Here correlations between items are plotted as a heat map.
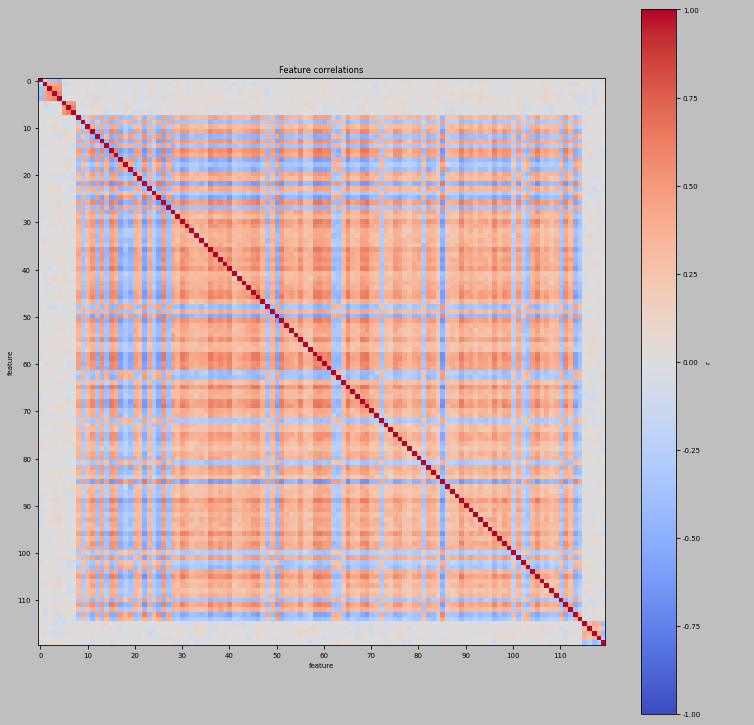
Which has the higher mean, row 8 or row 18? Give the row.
8
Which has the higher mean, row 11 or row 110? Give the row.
11
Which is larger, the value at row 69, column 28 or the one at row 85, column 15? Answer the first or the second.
the first
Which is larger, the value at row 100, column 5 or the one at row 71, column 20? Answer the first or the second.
the second
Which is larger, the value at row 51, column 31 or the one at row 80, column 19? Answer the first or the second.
the first
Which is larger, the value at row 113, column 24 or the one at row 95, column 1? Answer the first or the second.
the first
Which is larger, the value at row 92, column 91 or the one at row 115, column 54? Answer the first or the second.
the first
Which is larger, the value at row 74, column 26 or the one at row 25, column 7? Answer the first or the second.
the first
